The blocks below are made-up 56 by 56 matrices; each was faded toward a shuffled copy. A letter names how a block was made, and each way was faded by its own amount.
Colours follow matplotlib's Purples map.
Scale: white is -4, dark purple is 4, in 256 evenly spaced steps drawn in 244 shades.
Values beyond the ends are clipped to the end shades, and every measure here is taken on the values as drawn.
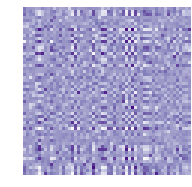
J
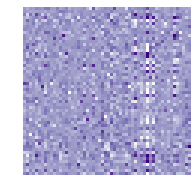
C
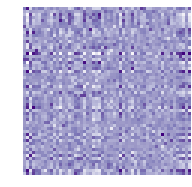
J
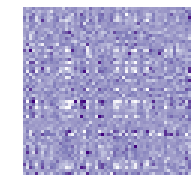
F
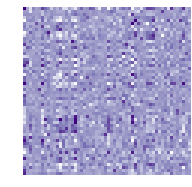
C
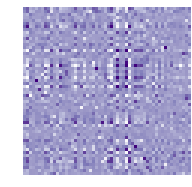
J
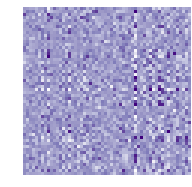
C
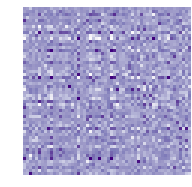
F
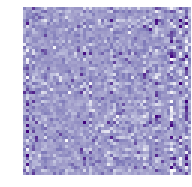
C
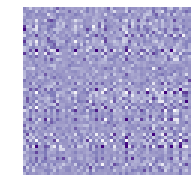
F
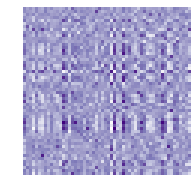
J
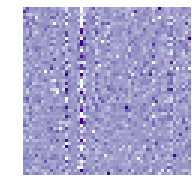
C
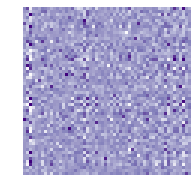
C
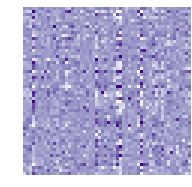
C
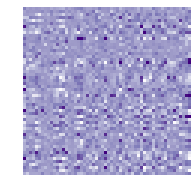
F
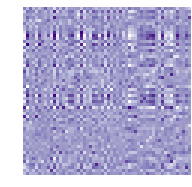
J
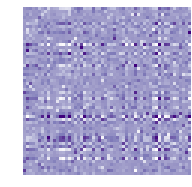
J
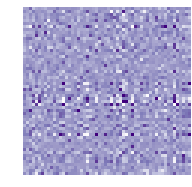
F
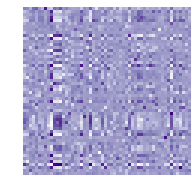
J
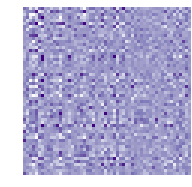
F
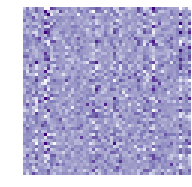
C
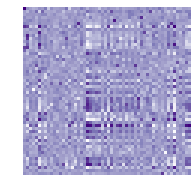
J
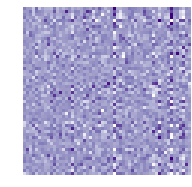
C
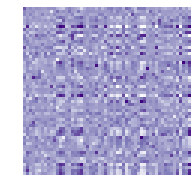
J
